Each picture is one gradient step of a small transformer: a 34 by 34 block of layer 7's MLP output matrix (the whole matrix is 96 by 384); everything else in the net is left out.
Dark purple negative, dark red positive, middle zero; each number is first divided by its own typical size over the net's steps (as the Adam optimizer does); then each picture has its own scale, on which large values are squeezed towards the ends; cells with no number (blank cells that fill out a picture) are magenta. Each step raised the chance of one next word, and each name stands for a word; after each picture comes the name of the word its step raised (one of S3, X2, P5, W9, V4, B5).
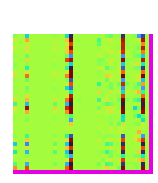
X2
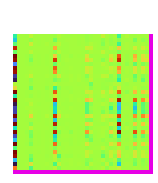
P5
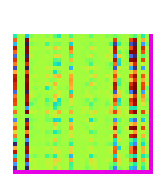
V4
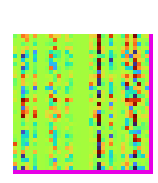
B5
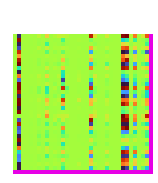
B5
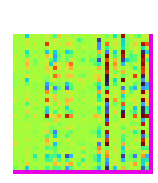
P5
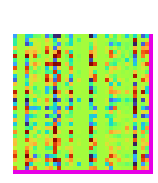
X2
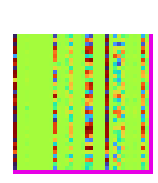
V4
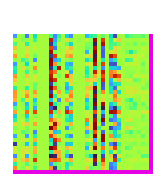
V4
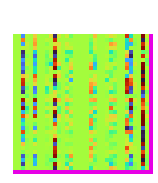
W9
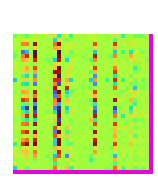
P5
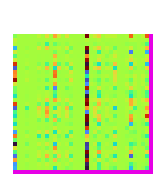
B5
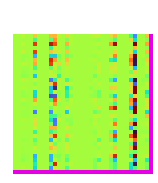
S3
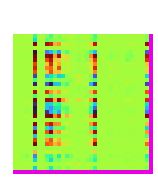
P5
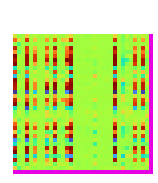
V4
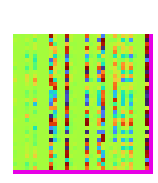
W9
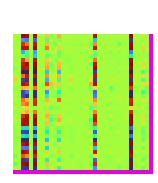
W9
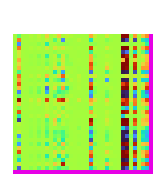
W9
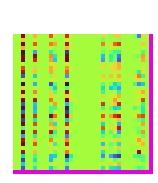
P5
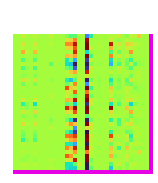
S3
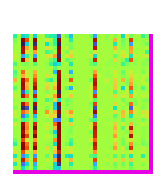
V4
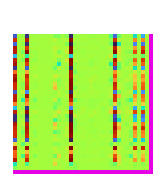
V4
